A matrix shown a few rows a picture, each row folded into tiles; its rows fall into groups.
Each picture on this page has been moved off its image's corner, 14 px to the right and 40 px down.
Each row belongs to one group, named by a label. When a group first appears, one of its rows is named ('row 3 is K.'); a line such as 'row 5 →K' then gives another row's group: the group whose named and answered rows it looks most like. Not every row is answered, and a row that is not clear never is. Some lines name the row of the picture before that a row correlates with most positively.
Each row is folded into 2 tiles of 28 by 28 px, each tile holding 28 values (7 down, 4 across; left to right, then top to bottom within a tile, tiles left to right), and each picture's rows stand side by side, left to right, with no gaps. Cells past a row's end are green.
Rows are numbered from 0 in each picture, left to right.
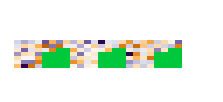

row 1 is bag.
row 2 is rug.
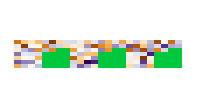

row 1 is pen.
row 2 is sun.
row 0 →rug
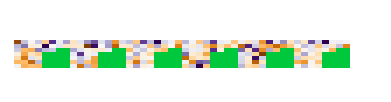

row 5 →bag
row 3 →pen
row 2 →bag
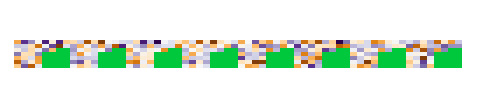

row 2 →bag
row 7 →sun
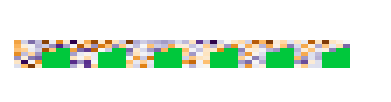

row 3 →bag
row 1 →rug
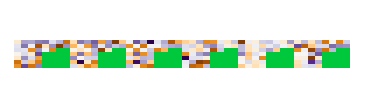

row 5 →sun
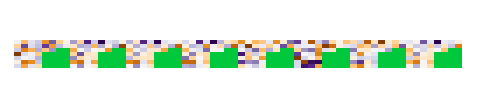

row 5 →pen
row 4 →rug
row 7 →bag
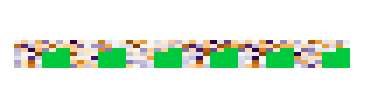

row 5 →pen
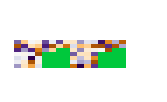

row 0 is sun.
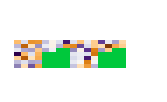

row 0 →rug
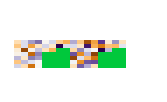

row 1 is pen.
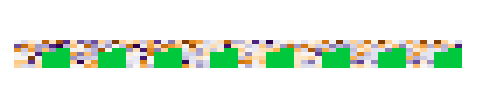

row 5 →sun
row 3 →rug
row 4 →bag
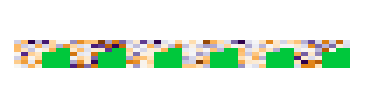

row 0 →bag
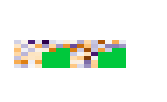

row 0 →bag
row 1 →sun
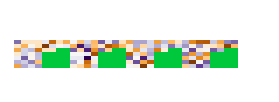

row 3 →pen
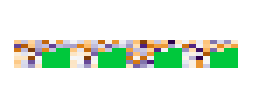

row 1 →sun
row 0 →sun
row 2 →pen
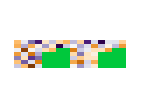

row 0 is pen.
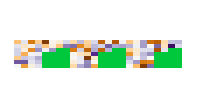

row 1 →sun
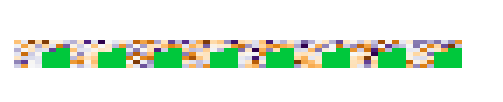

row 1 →bag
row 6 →sun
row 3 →rug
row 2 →pen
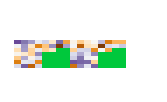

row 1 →rug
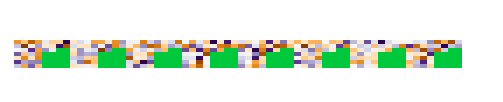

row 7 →sun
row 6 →bag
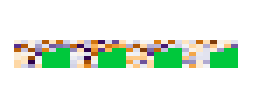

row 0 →sun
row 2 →sun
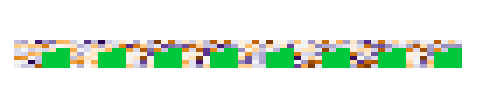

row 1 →bag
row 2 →sun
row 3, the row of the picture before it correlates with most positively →0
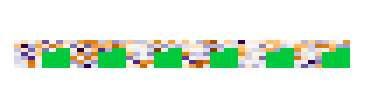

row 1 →pen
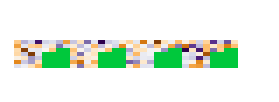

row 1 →bag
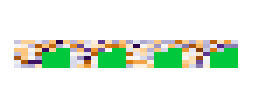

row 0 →pen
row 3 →sun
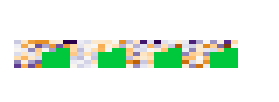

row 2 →bag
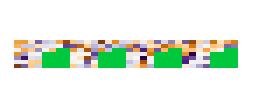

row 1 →sun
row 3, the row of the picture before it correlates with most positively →1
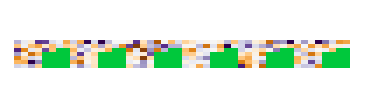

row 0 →pen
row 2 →sun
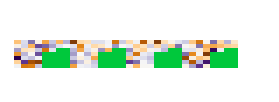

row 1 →rug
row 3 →pen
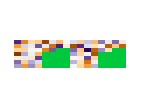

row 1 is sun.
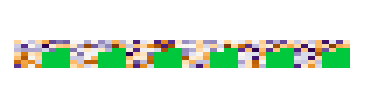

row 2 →rug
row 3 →pen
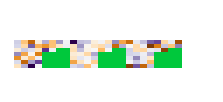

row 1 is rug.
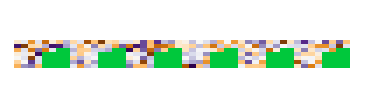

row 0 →sun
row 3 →rug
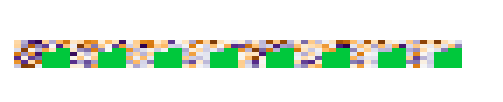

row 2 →pen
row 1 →rug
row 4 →sun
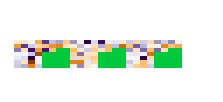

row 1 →bag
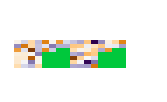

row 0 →sun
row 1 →pen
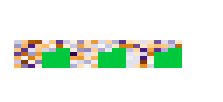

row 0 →pen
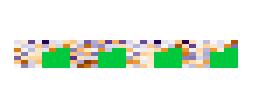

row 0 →bag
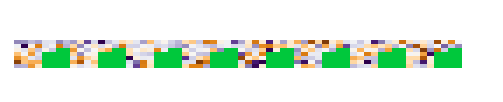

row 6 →pen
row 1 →bag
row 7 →sun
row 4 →pen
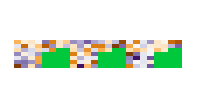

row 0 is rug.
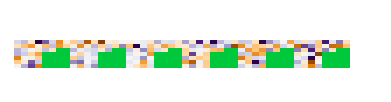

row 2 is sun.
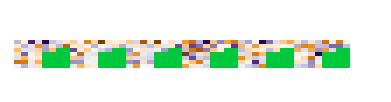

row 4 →pen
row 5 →sun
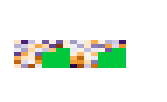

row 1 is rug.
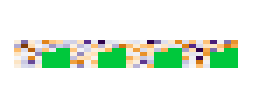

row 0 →sun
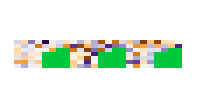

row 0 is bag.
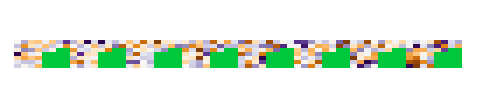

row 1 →bag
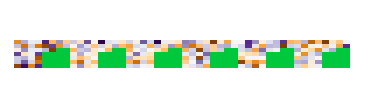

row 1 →bag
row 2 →bag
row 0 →rug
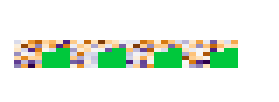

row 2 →rug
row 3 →pen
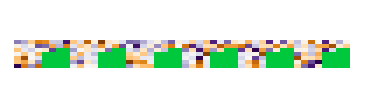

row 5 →pen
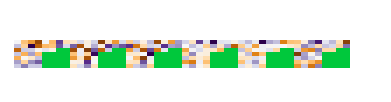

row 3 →bag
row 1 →sun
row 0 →pen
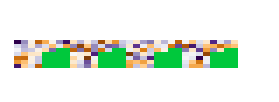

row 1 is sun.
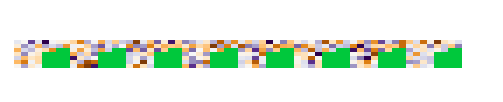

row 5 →sun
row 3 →rug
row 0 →bag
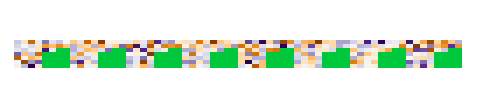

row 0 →pen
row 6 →bag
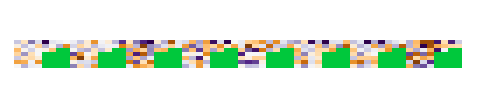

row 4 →rug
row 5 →bag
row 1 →rug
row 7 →pen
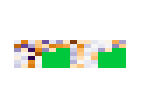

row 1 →rug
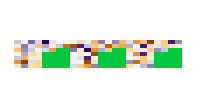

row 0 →bag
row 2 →pen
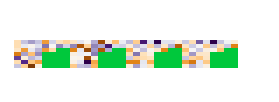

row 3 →bag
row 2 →bag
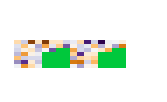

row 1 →bag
